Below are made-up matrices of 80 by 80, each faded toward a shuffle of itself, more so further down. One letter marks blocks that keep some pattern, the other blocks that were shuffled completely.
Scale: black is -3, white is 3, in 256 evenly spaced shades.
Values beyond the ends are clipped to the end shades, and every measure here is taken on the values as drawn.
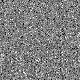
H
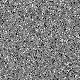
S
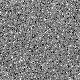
S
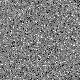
S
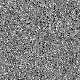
S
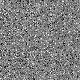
H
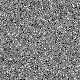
S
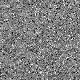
H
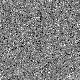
S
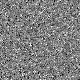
S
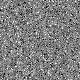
S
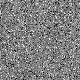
H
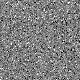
H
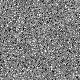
S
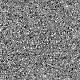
H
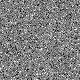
S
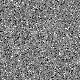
H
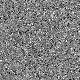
S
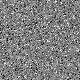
S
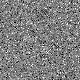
H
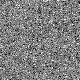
H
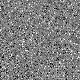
H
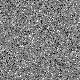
S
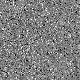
H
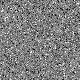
S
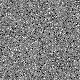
S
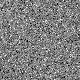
S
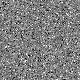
S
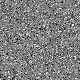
S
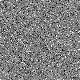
S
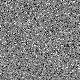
S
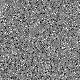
S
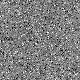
S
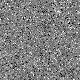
S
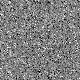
H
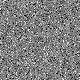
H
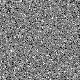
H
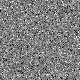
H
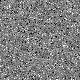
S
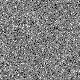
H
